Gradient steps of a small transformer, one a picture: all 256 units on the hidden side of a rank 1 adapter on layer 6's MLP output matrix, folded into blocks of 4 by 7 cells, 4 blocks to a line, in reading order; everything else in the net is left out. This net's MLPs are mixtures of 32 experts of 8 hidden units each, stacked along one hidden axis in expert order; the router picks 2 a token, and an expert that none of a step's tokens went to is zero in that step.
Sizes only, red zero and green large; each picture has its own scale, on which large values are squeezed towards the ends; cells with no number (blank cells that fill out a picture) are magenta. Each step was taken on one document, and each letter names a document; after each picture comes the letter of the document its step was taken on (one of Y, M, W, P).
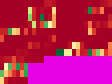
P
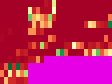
P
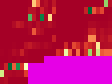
P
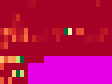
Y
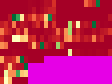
Y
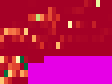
Y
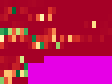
Y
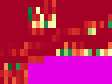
P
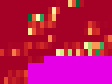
P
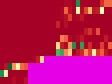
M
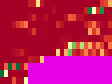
M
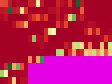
M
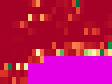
M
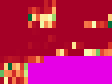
P
